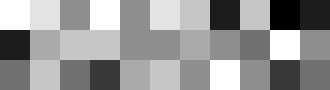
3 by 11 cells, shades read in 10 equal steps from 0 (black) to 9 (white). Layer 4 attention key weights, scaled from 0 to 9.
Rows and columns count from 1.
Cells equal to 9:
4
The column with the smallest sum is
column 11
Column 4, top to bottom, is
9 7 2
